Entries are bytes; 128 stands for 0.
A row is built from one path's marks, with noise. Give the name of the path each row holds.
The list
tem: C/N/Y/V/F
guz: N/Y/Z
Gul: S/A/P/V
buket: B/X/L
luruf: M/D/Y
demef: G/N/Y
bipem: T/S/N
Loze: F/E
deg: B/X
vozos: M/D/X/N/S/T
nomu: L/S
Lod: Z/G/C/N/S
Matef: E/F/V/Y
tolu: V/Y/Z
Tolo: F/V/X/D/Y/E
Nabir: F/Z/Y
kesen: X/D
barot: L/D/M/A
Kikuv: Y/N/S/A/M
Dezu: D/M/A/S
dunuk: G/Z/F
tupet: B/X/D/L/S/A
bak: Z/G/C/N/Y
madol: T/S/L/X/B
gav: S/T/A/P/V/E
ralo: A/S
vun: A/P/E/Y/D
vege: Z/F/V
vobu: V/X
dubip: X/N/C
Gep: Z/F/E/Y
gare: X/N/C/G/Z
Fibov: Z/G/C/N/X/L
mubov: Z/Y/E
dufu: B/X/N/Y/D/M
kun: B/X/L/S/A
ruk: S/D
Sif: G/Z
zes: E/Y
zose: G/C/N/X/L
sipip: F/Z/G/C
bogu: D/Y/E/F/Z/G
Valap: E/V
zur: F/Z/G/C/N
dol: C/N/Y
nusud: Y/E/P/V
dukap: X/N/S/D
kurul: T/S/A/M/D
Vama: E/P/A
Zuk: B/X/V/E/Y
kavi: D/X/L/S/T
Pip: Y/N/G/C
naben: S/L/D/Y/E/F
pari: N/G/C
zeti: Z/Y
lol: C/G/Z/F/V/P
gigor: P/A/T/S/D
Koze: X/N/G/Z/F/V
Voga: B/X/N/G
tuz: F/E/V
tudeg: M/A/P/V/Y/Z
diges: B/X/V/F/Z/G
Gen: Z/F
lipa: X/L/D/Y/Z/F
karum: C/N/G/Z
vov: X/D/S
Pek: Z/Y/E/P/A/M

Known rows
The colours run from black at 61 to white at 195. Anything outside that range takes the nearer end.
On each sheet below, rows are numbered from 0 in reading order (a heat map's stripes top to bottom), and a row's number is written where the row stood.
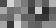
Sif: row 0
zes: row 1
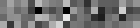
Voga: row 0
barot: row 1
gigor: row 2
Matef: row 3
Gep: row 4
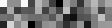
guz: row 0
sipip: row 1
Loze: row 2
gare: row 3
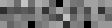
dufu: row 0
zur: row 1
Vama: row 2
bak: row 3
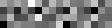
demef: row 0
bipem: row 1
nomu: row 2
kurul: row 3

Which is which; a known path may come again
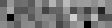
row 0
vege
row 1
Pek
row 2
Fibov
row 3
demef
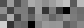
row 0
gav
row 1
bak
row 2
vozos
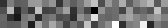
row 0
Matef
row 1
Nabir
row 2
nusud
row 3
kurul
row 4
tupet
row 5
madol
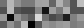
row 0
Gen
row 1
pari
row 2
tolu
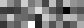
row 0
Kikuv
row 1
deg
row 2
barot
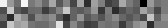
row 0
zeti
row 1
tudeg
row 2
Zuk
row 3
lol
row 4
naben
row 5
Vama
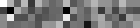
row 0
bipem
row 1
bogu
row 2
gigor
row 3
karum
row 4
lipa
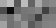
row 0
dukap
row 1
Koze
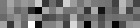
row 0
Voga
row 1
ruk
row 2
Sif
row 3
tem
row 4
sipip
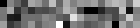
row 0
tuz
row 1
dufu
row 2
buket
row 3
luruf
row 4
dubip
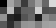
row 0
Loze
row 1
mubov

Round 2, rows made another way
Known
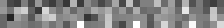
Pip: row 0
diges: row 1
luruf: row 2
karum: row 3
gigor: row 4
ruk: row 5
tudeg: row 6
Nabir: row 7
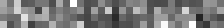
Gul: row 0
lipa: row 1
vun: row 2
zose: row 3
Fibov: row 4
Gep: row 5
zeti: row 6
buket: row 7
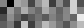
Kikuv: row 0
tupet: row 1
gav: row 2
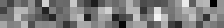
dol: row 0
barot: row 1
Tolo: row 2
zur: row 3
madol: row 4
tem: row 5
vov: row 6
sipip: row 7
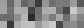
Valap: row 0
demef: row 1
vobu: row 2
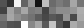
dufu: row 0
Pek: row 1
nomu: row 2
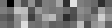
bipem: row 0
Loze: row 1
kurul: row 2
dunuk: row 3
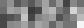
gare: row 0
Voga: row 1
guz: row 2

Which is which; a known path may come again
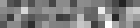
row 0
pari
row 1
kun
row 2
Sif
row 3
tolu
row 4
zur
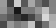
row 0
barot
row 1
vege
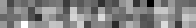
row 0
zes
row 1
bak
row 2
Matef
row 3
Gen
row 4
tupet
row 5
bipem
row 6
tuz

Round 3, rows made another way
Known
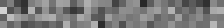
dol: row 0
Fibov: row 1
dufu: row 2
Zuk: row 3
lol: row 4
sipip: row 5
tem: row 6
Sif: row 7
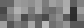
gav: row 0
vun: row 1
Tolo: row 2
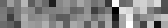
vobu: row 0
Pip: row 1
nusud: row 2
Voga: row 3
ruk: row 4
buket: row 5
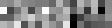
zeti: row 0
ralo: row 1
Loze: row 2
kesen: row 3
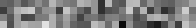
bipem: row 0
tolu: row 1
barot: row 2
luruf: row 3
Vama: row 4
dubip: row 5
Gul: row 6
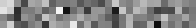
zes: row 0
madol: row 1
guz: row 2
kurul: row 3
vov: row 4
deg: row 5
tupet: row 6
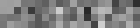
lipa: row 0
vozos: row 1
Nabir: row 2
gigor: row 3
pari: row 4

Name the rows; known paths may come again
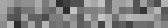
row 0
Zuk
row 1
vun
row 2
karum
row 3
kun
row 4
zose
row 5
Dezu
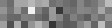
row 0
Pek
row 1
mubov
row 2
vozos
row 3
tudeg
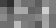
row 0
Sif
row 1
Lod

